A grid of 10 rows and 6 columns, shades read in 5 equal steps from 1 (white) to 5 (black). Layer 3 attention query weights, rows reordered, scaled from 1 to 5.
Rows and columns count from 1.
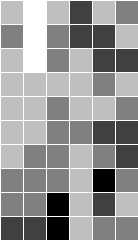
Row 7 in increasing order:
2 2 3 3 3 4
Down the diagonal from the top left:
2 1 3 2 2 4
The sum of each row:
14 17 16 13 14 18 17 19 19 21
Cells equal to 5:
3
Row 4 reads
2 2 2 2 3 2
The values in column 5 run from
2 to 5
